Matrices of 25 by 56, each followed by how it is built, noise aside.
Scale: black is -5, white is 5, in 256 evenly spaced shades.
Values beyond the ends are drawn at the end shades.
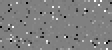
sparse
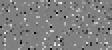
sparse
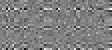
low rank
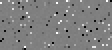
sparse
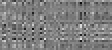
low rank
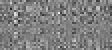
low rank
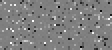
sparse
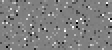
sparse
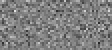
low rank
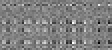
low rank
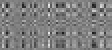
low rank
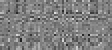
low rank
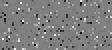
sparse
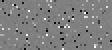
sparse
